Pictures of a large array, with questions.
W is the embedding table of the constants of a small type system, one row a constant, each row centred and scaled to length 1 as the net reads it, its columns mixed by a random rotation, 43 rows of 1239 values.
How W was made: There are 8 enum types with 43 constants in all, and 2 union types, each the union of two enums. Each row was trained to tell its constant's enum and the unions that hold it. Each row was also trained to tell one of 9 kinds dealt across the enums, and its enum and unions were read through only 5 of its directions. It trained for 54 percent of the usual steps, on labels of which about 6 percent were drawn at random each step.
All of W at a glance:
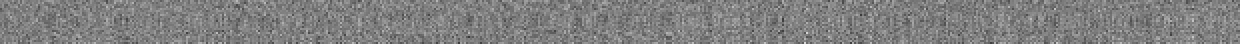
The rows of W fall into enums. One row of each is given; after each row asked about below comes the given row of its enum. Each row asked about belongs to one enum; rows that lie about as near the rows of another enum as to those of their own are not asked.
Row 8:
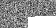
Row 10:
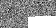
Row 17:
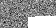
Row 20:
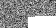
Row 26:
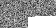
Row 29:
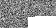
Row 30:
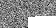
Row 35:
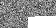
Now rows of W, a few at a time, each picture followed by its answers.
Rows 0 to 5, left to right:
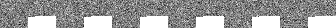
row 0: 29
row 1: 29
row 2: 35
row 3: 29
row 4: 26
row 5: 17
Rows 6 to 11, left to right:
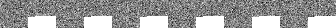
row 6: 20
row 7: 17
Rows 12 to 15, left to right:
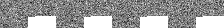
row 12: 29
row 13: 20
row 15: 35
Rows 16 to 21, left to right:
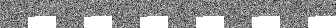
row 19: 10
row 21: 10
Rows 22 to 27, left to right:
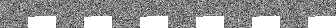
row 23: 26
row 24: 17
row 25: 20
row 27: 10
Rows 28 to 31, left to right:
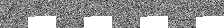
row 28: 10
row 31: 17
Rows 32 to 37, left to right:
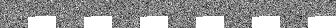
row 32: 8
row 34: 26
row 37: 20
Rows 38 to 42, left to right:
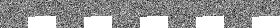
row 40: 29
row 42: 20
